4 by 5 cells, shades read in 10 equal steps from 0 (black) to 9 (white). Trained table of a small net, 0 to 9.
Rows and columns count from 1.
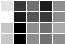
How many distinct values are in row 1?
5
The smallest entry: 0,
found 2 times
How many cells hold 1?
2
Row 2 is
9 1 3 2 5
